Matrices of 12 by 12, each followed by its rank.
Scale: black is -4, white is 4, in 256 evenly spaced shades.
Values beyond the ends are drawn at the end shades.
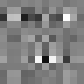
two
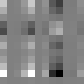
one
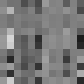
two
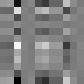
one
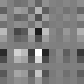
one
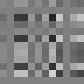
one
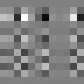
one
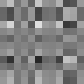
one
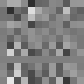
two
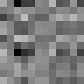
two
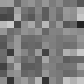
two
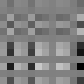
one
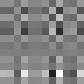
one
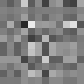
two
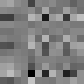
two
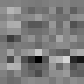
two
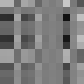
one
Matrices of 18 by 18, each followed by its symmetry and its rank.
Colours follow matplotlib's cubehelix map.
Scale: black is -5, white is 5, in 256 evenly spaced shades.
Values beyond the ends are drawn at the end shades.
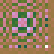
symmetric, rank two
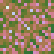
symmetric, full rank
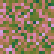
neither, full rank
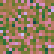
antisymmetric, full rank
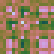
symmetric, rank two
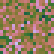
antisymmetric, full rank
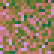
antisymmetric, full rank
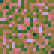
symmetric, full rank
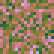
antisymmetric, full rank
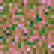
neither, full rank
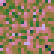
symmetric, full rank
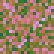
neither, full rank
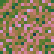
symmetric, full rank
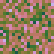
neither, full rank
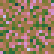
antisymmetric, full rank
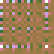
symmetric, rank two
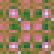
symmetric, rank two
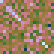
symmetric, full rank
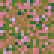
antisymmetric, full rank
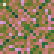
symmetric, full rank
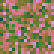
neither, full rank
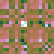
symmetric, rank two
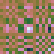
symmetric, rank two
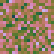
neither, full rank
